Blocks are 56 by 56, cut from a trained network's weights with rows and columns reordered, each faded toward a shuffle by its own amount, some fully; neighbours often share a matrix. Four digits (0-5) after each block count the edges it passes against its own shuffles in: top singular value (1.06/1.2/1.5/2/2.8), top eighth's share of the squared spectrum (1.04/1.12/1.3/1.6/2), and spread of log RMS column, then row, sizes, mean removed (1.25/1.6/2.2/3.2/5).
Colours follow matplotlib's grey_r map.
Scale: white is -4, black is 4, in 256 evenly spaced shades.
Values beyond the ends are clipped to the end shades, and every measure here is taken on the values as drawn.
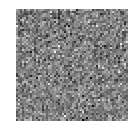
0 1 0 0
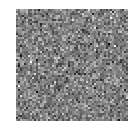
0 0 0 0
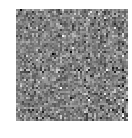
3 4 2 2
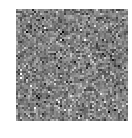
0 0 0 0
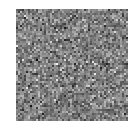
1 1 0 0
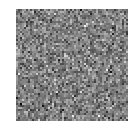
0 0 0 0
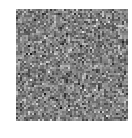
0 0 0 0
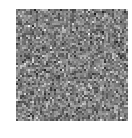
2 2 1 0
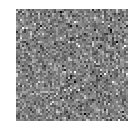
0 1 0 0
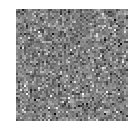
0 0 0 0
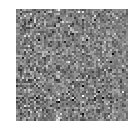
3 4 2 0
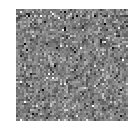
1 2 0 0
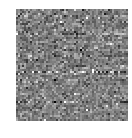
3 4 1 2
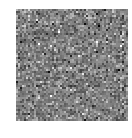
2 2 1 0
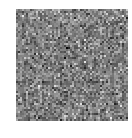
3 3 0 1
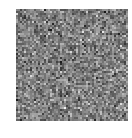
1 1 0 0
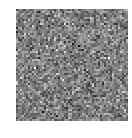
1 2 0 0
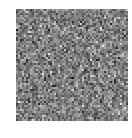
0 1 0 0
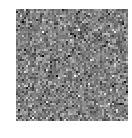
2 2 0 0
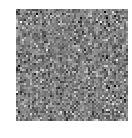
2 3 1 1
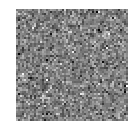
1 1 0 0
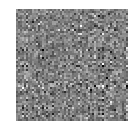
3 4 2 2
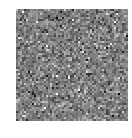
1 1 0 0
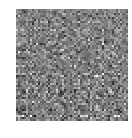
3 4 2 2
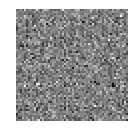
2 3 1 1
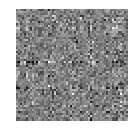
3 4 3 2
